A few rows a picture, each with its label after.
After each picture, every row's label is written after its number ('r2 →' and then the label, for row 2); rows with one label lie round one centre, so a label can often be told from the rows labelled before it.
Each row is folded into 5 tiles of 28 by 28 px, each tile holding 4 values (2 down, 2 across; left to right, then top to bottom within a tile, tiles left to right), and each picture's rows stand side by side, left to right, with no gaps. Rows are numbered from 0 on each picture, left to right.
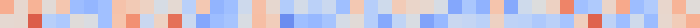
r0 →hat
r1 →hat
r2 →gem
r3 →gem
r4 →hat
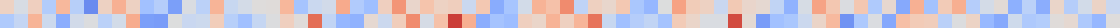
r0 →hat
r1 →gem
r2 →hat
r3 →hat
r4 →hat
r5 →hat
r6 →gem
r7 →gem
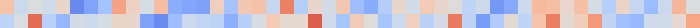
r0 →hat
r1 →gem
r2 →hat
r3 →hat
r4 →hat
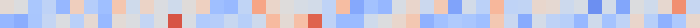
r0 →gem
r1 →hat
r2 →hat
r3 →gem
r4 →gem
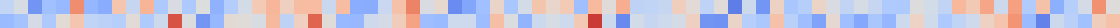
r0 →gem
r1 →hat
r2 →hat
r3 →gem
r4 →hat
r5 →gem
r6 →gem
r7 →hat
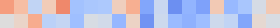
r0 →hat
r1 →gem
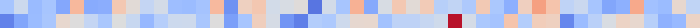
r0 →gem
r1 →gem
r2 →gem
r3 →hat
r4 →gem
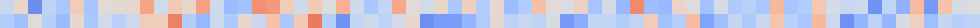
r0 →gem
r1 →hat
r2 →hat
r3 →gem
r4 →gem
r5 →gem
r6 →gem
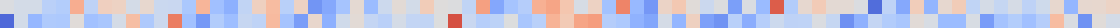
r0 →gem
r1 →hat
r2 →gem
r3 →hat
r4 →hat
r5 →gem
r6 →gem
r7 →gem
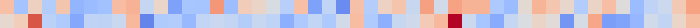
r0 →hat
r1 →gem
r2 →gem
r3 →hat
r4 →hat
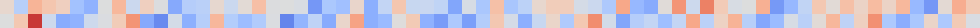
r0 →hat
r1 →gem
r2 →gem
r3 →gem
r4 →hat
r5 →hat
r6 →hat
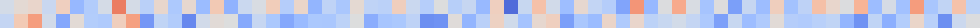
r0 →hat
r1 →gem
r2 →gem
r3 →gem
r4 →gem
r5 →gem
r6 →gem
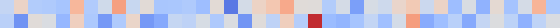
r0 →gem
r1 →gem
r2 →hat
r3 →gem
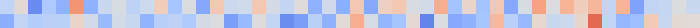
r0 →gem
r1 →gem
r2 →gem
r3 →gem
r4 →hat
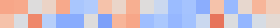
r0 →hat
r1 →gem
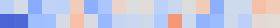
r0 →gem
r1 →hat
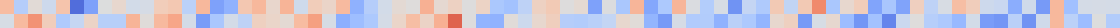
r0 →hat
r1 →hat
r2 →hat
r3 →hat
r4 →gem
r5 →gem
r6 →gem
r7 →gem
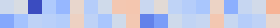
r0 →gem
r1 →gem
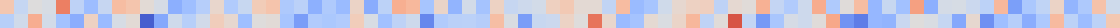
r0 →hat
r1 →gem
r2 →gem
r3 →gem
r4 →hat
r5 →hat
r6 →gem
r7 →gem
